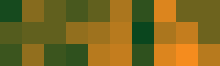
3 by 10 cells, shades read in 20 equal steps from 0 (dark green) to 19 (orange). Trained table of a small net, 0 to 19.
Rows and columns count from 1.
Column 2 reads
10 7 11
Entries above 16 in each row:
1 0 2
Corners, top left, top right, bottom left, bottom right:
1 8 4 14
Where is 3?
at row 1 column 7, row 3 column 4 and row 3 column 7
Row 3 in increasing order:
3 3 4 4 11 14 14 15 17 19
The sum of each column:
11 28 18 19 33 42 6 47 42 30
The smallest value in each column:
1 7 4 3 7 13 0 13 8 8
